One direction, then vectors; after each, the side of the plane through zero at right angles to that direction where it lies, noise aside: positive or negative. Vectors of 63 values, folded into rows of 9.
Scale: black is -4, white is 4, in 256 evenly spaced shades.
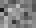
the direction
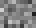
negative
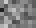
positive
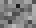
negative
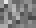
positive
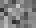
positive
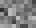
positive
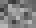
positive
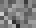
positive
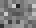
negative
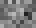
positive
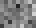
negative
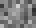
positive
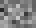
positive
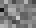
positive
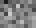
positive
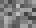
positive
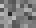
positive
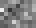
negative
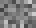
positive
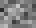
positive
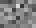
positive
